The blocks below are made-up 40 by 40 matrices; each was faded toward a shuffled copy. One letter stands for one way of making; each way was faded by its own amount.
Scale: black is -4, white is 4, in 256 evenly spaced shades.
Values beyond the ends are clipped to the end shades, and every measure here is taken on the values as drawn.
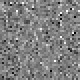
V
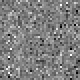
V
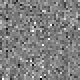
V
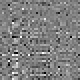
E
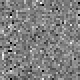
V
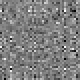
E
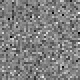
V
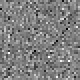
V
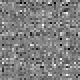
E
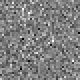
V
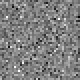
V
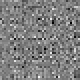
E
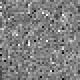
V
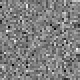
V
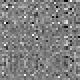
E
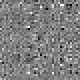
E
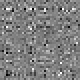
E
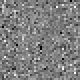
V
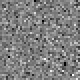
V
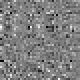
E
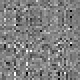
E
